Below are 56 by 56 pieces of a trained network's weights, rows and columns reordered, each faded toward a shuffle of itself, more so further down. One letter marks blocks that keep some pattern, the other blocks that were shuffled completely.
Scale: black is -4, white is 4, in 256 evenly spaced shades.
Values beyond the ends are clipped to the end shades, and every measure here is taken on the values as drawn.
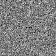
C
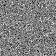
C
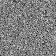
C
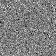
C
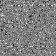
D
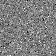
C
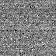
D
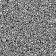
C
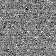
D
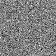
C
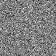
C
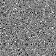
D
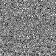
D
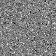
D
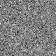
C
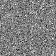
C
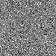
C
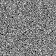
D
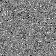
C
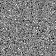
C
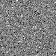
C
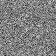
C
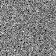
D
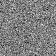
C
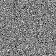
C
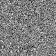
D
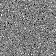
C
